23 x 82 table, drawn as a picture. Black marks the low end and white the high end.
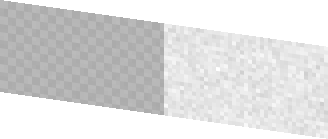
The table splits into one row of 2 panels. Panel 1,1: high, checkered, faint in contrast. Panel 1,2: very high, fine-grained, faint in contrast.
